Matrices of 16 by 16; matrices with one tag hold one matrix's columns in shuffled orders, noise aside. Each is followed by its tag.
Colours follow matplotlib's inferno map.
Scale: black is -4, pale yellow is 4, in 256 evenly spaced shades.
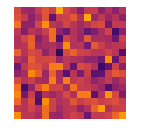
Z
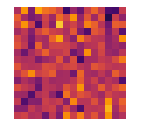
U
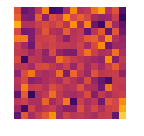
U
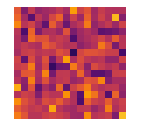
Z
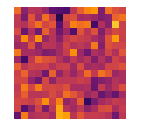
U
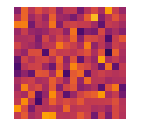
Z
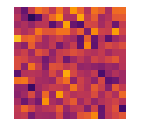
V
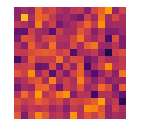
Z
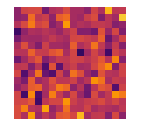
Z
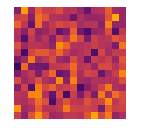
Z
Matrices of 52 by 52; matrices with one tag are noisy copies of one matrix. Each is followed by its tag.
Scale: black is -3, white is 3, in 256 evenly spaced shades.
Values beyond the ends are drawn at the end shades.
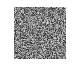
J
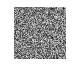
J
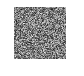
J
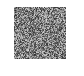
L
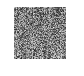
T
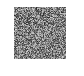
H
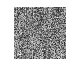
T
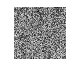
T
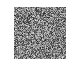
H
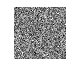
L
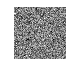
H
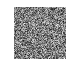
J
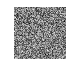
H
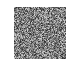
L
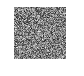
H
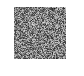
J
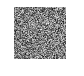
J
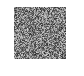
L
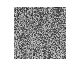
T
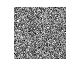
L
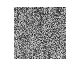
T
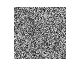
L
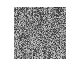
T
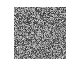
H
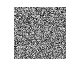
H
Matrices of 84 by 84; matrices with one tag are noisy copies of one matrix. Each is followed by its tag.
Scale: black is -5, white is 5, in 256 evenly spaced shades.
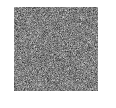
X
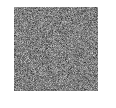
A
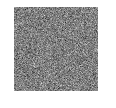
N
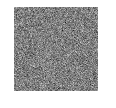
N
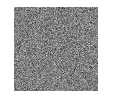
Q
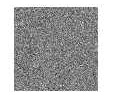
N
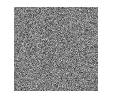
Q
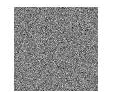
Q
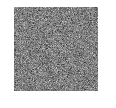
A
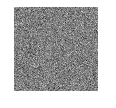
N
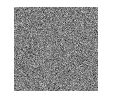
N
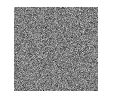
Q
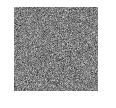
X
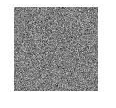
Q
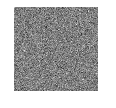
Q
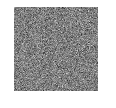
Q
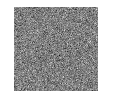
X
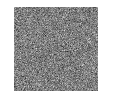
X
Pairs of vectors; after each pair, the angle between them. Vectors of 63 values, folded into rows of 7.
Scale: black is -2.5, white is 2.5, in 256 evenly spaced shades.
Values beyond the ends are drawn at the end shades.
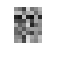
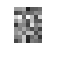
nearly opposite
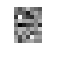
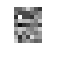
nearly parallel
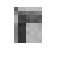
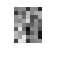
partly opposed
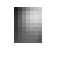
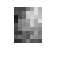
nearly parallel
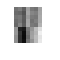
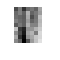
nearly parallel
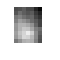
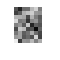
orthogonal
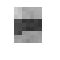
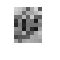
partly aligned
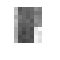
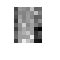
nearly opposite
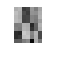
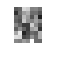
nearly opposite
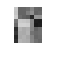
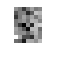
partly opposed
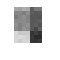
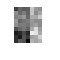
nearly opposite
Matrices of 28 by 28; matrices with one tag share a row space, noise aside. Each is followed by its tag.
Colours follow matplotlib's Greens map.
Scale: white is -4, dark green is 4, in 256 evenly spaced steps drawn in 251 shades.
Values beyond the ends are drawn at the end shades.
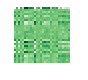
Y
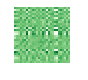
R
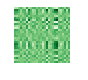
R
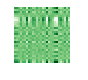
R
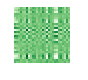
R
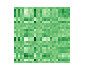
Y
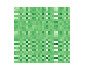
R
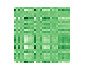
Y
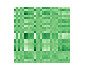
Y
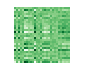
Y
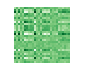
Y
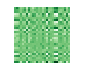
R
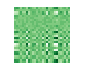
R
